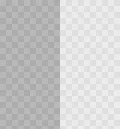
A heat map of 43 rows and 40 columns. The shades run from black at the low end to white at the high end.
The table splits into one row of 2 panels. Panel 1,1: high, checkered, faint in contrast. Panel 1,2: very high, checkered, faint in contrast.
